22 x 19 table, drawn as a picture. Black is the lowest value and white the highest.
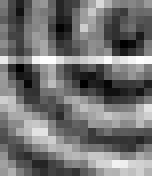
Rings spread out from the top right. Row 8 stands out from the rest. The halves do not mirror each other. The top right is the ninth with the lowest average.
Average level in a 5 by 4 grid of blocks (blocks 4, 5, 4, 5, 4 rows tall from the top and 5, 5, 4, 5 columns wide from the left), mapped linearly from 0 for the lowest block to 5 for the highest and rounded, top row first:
2 1 4 2 / 3 3 4 3 / 2 3 0 1 / 4 3 3 3 / 2 3 5 5
